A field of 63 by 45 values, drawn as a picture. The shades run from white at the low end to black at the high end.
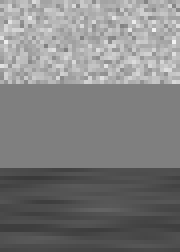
The table splits into 3 rows of 1 panel. Panel 1,1: low, fine-grained. Panel 2,1: middling, flat. Panel 3,1: high, streaked across, faint in contrast.
